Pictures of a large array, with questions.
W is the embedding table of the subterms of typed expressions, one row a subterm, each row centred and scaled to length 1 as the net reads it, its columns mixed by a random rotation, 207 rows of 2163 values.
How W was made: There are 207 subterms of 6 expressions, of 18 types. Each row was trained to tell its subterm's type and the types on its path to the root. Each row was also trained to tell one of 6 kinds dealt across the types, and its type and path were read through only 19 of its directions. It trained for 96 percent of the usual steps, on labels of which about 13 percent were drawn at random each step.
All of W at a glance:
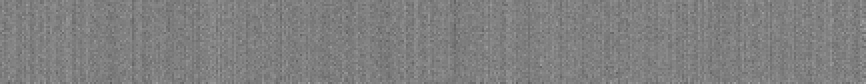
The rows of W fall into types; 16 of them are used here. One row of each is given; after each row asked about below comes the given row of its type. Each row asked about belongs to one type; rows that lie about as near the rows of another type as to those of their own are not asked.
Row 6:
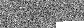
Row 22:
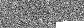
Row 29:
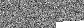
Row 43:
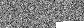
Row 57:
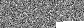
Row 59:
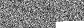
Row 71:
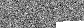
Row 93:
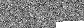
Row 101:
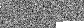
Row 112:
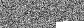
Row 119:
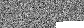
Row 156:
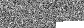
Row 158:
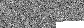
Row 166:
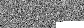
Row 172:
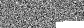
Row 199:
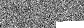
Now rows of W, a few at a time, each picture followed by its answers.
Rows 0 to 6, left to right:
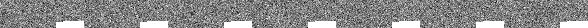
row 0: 119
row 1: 112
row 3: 112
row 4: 57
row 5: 158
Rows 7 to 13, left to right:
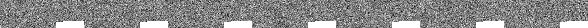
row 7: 22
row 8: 101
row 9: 166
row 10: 43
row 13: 158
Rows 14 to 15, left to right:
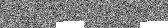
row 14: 71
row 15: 22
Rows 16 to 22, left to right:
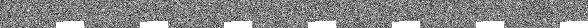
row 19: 172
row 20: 59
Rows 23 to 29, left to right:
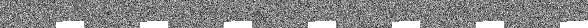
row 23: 93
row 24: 22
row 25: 22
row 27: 59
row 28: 22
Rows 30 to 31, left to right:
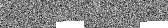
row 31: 166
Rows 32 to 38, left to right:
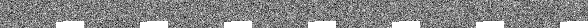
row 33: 119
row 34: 29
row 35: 93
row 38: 6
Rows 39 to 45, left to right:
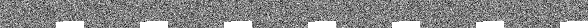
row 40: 158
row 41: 199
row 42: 6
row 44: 6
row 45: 93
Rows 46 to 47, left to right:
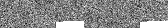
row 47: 156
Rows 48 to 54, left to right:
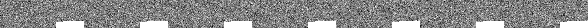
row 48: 6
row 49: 158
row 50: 158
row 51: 172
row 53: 199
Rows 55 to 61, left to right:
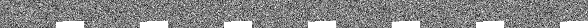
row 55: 156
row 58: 199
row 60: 57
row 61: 57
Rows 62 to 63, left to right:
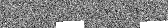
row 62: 119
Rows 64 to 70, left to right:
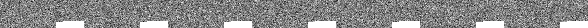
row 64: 172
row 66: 93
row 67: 112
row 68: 22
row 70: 6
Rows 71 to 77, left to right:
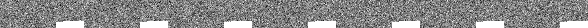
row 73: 112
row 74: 57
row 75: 199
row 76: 199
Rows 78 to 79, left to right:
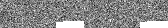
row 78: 112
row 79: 43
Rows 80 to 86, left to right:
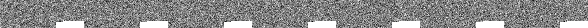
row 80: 22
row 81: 101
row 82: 119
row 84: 29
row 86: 166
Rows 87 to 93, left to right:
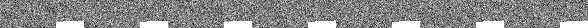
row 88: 166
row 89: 59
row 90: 43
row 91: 119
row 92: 43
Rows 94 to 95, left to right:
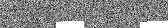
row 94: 6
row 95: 172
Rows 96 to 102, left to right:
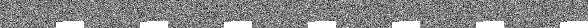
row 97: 22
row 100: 29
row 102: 6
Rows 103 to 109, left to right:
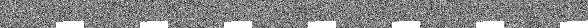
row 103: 166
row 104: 199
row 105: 101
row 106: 59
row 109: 43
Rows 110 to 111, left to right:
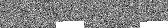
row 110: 59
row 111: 71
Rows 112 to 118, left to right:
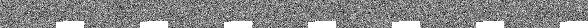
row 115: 119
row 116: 112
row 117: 22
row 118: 166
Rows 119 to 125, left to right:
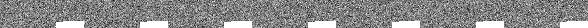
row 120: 156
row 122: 29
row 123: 57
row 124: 59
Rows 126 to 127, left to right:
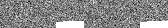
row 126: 6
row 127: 57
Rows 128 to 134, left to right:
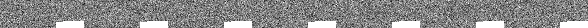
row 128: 119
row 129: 59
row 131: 166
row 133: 29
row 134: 101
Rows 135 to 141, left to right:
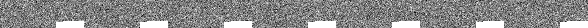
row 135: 199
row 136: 43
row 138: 43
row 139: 166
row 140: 199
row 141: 29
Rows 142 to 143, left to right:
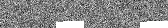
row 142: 199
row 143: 93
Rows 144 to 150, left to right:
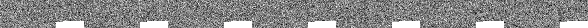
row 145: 166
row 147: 93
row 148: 199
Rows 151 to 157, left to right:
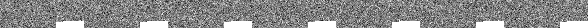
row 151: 59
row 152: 156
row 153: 101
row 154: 29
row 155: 22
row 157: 112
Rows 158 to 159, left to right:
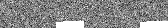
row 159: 93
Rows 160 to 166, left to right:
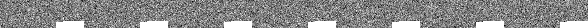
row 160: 59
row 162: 199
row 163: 172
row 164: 29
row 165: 119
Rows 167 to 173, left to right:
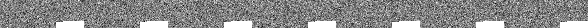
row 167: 22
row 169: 29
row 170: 119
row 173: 22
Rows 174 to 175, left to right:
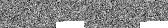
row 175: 43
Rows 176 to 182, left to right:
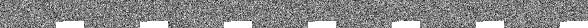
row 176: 59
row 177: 199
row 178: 112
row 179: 93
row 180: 101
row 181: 59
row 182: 101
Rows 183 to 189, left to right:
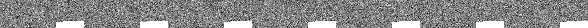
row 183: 93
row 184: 59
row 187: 43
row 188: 119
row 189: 93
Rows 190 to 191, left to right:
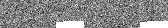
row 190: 6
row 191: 71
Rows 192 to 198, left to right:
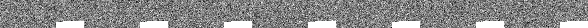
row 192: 93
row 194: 71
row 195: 119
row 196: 43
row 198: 6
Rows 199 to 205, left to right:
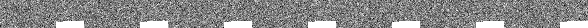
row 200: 57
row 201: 43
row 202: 112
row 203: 119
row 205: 43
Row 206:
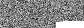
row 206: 101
